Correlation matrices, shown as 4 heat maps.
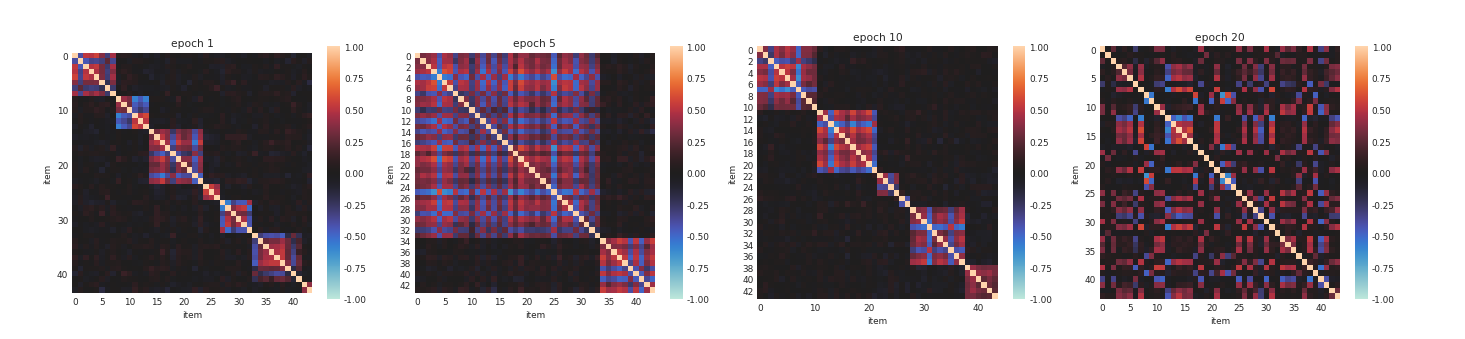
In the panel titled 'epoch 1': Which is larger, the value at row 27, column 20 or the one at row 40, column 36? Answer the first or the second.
the first
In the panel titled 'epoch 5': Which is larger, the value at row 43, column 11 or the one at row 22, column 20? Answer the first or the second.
the second
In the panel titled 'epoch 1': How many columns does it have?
44
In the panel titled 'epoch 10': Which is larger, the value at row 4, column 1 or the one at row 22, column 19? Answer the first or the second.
the first
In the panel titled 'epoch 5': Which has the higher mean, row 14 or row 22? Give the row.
22
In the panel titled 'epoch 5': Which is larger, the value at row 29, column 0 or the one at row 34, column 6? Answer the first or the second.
the second
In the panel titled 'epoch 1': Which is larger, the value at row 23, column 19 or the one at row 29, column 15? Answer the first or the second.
the first
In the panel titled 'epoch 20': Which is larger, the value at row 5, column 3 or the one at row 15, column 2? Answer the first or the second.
the first
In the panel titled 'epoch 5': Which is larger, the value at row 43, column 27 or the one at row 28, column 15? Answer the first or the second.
the second
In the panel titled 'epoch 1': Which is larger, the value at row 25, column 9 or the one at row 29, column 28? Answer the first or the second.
the second
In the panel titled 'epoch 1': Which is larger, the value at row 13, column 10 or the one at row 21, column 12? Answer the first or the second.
the second
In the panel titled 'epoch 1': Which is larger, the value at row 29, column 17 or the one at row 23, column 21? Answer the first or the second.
the second
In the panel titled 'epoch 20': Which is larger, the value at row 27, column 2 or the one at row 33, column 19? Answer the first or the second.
the first
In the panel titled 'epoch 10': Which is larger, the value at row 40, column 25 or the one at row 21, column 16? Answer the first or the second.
the first
